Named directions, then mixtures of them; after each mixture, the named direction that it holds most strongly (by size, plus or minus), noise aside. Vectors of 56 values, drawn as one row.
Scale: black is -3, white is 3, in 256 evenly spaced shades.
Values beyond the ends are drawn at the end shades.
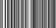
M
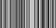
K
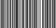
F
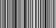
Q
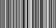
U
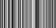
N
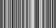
N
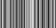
K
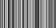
N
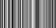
N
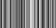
K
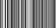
M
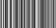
N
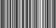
F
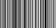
Q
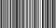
F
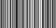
F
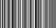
N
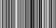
K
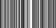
U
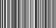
Q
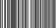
M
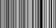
U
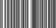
M
